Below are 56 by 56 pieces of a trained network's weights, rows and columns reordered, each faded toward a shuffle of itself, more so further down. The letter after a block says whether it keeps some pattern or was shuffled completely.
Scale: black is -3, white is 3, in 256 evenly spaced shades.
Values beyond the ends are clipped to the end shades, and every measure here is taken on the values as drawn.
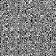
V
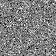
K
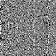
V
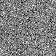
K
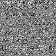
V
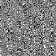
V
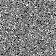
K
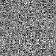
V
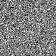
K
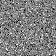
K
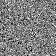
K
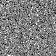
K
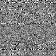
V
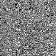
V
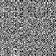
V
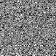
V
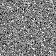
K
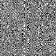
V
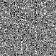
V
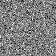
K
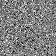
K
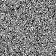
K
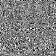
V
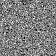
K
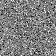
K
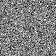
K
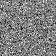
K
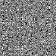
V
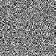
V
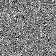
K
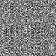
V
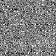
V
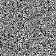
V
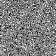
K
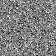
K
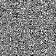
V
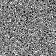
K
